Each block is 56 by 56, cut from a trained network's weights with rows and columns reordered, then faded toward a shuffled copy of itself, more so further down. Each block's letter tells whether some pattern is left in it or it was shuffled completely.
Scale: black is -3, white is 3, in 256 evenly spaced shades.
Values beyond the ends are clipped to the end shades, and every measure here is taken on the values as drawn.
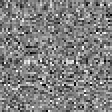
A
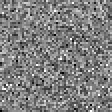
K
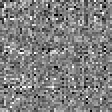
A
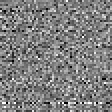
A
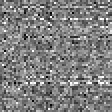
A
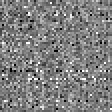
A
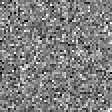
K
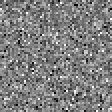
K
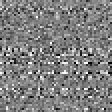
A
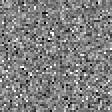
K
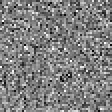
K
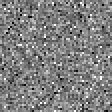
K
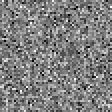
K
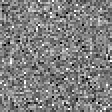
K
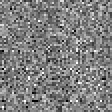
A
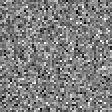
K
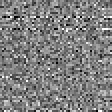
A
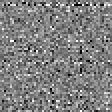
A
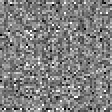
A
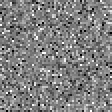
K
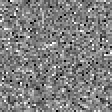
K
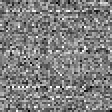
A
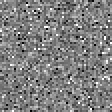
K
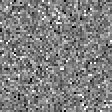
K
